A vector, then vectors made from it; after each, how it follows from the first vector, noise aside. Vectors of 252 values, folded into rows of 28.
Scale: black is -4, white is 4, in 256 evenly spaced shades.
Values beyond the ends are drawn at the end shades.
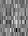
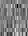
wrapped around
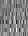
sign-scrambled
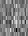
copied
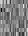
wrapped around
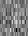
copied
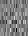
sign-scrambled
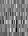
sign-scrambled
